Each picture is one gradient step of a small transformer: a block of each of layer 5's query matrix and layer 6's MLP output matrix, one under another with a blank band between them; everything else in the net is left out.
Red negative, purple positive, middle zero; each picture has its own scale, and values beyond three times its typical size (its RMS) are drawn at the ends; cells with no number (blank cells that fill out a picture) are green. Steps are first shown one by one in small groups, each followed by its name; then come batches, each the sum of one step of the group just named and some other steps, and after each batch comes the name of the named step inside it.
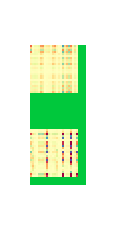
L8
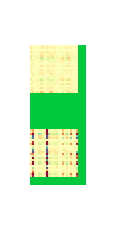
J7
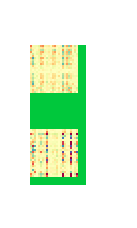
L8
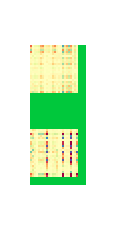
L8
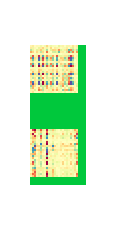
J7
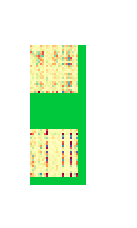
L8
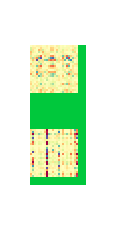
J7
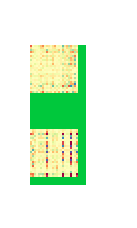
L8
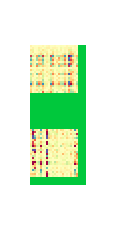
J7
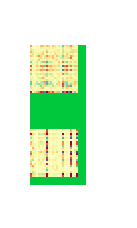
L8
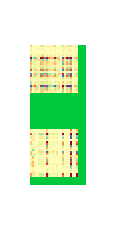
L8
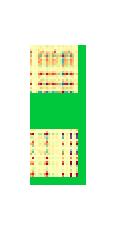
J7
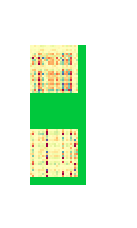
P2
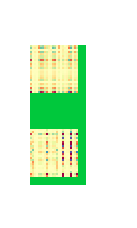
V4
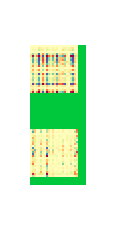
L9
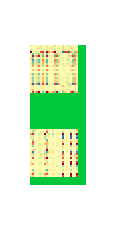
L9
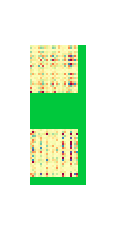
V4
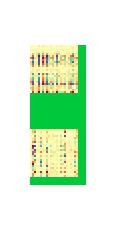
L9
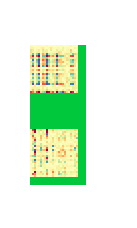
L9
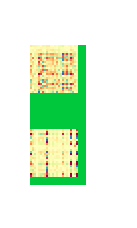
P2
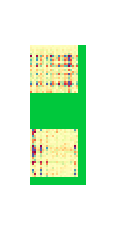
L9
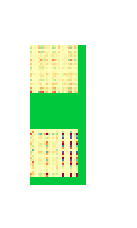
V4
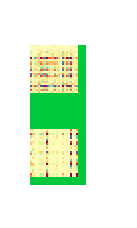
P2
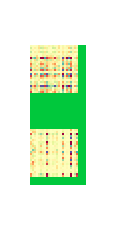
V4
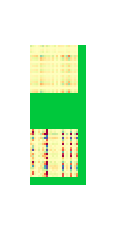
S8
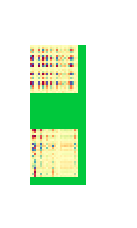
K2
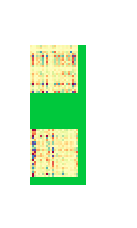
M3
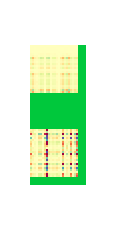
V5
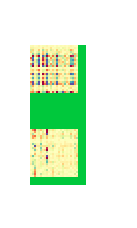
K2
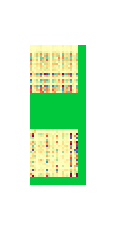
M3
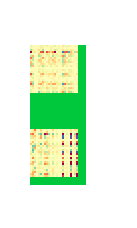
K2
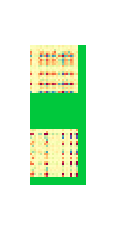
V5
